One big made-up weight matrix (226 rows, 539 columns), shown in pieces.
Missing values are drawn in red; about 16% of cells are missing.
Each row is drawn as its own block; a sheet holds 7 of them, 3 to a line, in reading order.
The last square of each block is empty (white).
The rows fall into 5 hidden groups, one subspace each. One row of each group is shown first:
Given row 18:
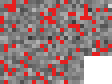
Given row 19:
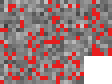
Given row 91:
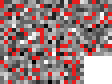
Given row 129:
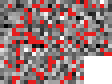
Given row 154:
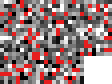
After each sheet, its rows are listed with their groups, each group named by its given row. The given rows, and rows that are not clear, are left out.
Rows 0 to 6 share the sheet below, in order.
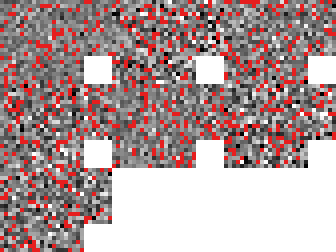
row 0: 18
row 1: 129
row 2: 18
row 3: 129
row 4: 129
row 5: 154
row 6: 18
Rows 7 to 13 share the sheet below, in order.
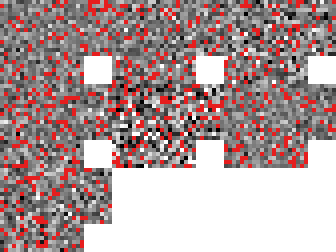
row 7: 154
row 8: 18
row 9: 91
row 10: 154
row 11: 129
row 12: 129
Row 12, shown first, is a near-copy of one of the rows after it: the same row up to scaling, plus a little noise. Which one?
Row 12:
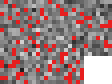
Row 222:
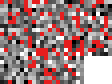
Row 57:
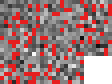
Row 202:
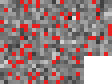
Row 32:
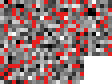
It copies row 222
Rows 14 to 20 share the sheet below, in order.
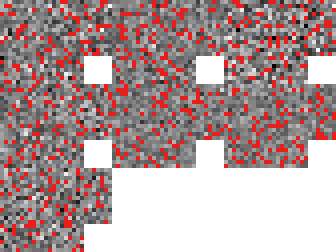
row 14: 154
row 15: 129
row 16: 18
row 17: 129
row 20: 19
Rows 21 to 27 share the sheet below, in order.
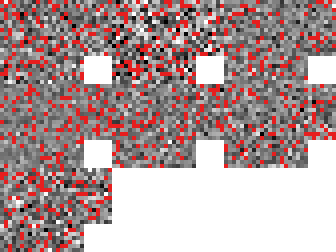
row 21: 91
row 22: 91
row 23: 18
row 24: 154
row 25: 18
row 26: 129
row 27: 91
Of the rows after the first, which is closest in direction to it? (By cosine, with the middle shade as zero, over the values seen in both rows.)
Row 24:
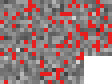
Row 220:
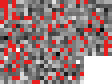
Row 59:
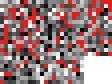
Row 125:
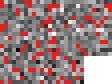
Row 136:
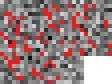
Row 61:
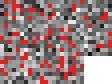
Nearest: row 220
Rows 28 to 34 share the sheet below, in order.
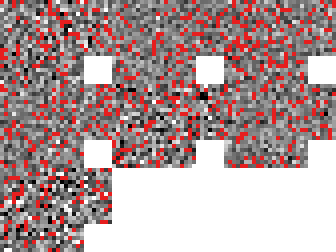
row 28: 19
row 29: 19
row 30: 154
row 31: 18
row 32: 129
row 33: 154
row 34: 91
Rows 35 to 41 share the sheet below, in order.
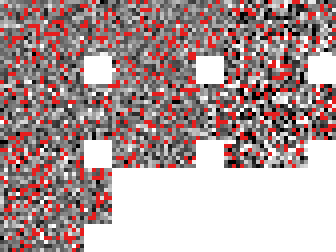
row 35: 129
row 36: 19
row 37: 129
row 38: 154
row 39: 129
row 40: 18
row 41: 19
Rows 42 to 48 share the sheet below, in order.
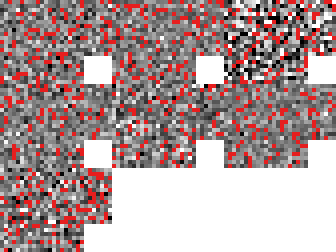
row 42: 18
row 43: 18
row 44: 91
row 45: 154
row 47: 154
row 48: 91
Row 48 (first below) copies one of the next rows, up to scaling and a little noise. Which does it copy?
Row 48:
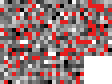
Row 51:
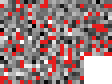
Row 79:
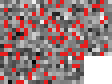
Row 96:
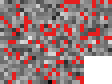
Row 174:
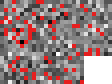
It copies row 96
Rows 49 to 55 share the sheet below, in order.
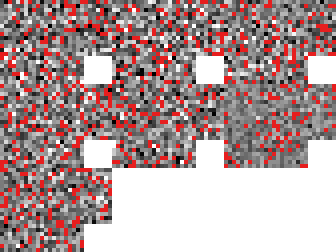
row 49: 154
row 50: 18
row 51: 91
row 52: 18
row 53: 154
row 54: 19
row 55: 154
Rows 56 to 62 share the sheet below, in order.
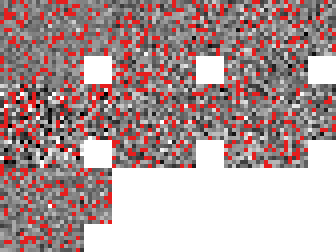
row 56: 154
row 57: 129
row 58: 18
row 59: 18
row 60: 18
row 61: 91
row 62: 18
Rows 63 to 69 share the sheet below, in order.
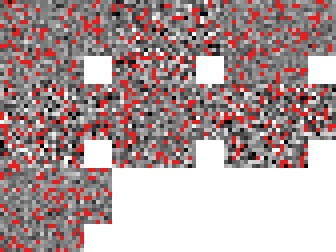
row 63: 91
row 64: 129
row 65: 91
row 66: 154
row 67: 129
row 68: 18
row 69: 129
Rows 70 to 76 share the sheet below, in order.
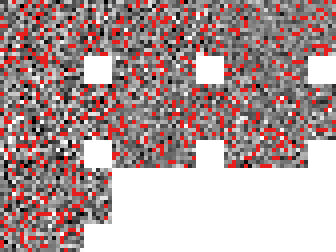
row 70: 19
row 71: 18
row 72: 91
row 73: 91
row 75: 91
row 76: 19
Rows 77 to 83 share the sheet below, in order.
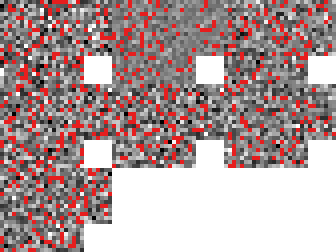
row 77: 19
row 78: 91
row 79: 91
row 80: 18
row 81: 18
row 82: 129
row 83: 18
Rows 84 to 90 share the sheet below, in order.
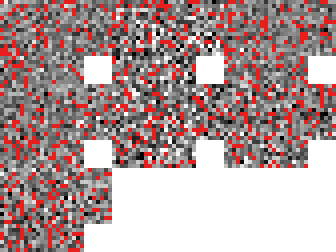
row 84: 19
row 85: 129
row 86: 154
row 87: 129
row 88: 18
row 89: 154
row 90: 91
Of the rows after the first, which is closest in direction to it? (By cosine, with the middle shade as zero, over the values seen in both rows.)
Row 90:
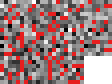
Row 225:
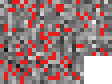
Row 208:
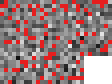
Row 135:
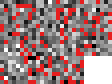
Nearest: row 225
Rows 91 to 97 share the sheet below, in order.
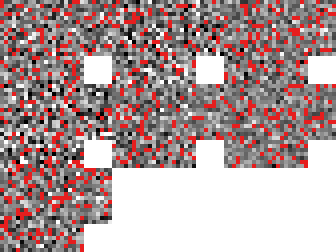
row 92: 129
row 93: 154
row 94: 154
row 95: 154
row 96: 91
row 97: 154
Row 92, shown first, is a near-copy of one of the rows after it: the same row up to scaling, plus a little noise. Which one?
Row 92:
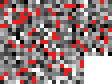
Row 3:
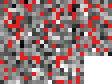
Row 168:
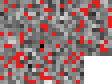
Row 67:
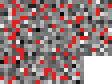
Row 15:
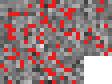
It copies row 3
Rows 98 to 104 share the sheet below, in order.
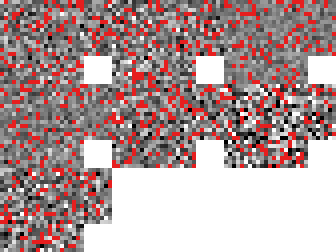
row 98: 18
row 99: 91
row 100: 19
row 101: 18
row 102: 129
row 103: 91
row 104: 91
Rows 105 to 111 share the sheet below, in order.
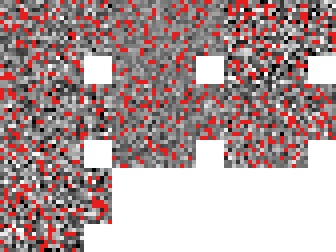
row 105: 18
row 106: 18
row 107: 18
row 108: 129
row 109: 91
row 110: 91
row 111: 129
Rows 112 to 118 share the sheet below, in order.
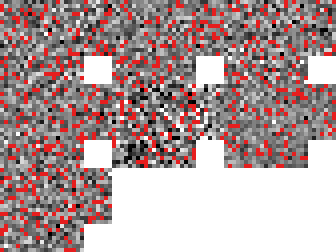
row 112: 129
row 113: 91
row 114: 154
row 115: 154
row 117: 18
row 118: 18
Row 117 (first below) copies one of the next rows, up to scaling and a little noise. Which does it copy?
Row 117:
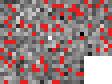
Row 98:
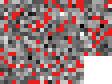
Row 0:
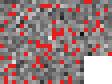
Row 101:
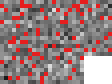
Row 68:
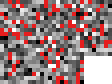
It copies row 0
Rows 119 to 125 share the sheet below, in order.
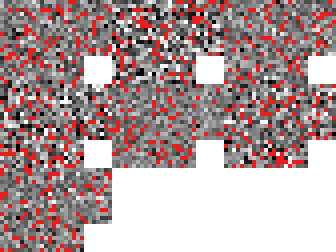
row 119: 91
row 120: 18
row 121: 129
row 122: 129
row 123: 19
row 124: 154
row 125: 154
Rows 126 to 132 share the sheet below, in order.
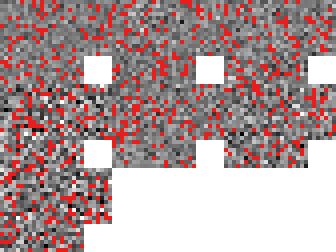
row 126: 154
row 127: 91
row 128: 18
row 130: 19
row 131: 154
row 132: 129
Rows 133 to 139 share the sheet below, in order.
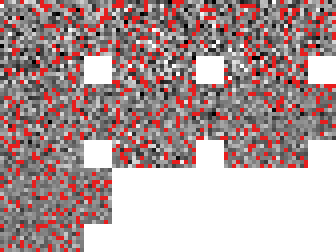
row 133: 91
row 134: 129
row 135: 19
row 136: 18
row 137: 154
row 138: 154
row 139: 129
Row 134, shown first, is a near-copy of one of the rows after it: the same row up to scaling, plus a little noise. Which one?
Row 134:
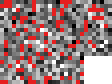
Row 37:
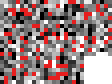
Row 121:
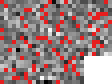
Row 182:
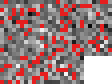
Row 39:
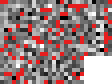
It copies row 182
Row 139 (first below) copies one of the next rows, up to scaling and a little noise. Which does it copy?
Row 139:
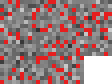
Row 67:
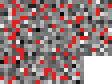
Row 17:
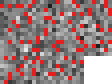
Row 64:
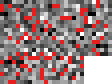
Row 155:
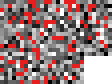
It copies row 67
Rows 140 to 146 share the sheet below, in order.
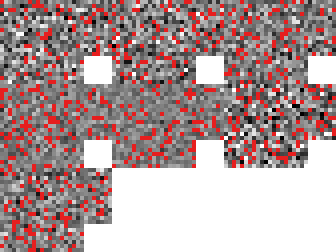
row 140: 91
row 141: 91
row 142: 19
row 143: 19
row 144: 18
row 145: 154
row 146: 129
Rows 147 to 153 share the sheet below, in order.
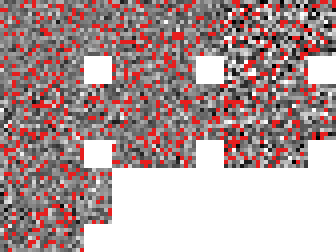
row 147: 19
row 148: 91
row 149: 18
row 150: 19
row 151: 154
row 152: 154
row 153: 19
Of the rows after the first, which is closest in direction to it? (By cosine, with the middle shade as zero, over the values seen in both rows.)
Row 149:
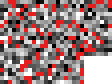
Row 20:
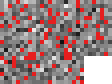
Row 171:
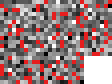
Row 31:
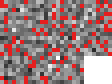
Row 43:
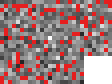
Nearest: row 20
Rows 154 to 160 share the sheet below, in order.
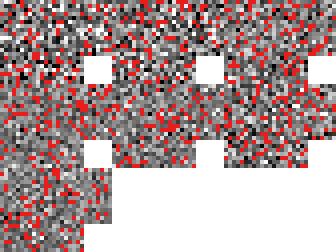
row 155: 129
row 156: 18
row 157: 129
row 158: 129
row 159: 154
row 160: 19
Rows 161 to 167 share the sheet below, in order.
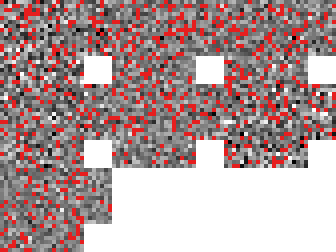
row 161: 154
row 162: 18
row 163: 18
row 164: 129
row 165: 154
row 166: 154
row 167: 19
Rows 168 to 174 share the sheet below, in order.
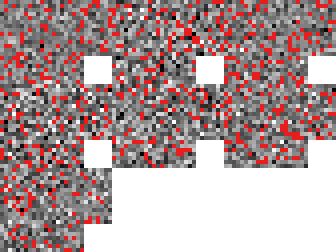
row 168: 129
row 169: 18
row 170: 154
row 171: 18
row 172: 19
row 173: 18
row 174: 91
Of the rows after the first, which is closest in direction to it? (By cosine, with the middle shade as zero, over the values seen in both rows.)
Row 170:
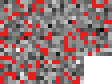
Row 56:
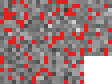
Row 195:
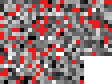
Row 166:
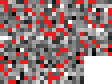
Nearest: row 195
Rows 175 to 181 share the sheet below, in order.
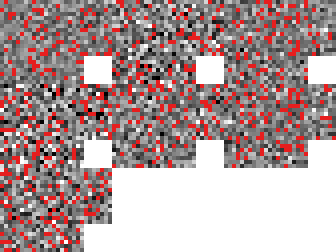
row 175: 19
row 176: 129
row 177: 154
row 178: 154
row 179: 19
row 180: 154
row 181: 91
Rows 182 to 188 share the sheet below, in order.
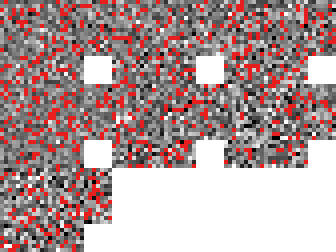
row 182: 129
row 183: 129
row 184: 18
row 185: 18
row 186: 91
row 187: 91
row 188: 18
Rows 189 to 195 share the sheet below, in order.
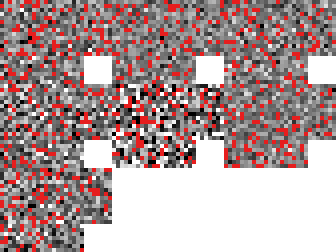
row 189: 91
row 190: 18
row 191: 129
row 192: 19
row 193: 154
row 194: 18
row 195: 91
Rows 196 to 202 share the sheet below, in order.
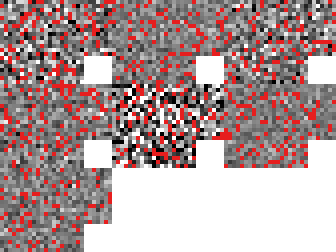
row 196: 154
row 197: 154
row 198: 129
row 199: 154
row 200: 18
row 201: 18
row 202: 129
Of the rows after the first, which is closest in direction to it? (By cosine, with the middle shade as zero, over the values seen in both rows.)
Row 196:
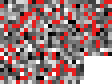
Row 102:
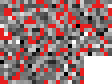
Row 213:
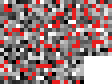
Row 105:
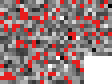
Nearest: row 102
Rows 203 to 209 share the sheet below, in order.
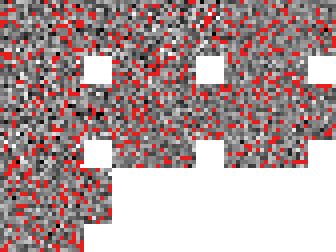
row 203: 154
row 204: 19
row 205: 154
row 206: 154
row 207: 19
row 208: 129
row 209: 18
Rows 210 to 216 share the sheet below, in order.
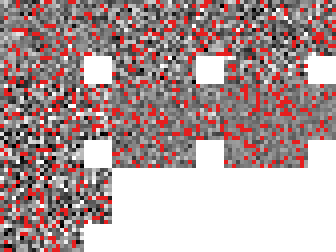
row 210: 91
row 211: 18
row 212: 18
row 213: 154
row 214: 154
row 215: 19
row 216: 18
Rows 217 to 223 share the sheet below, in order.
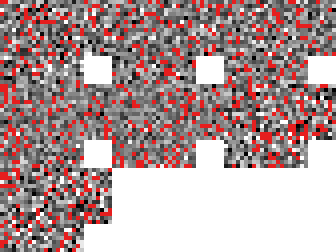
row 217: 18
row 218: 154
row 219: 18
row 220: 154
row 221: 129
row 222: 129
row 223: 129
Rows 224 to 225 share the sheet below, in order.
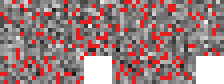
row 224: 129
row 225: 19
